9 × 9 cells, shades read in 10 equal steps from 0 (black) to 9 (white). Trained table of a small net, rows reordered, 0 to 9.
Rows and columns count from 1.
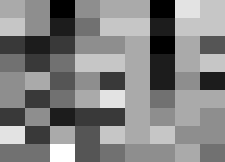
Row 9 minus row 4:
0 2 5 -4 -3 -1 4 0 -3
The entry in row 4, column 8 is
6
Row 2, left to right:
7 5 1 4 7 7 1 7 7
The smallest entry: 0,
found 3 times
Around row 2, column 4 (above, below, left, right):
5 5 1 7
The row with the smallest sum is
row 3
